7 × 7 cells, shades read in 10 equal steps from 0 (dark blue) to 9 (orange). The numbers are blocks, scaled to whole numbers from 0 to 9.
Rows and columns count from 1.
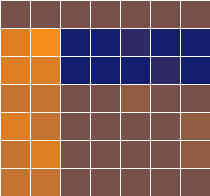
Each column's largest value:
8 9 4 4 5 4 5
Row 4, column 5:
5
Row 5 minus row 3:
0 -1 4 4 4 3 5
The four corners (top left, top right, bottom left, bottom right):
4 4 7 4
